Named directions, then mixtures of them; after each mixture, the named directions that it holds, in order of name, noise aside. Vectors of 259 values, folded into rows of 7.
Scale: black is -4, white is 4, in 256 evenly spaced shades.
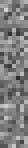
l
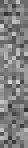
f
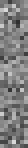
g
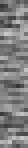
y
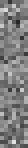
g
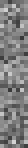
g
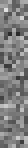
l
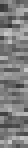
y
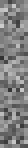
g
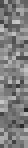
f, y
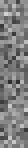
f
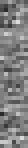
g, y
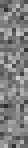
l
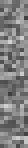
l, y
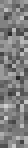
l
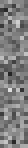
g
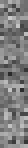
g, y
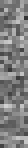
l, y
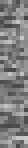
l, y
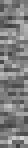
l, y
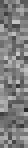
f, y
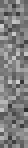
f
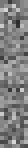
g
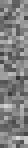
l, y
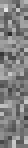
g, l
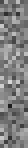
f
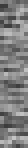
y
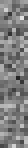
l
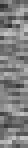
y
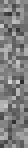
f, l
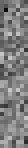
g, l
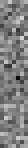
g, l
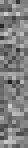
f, y
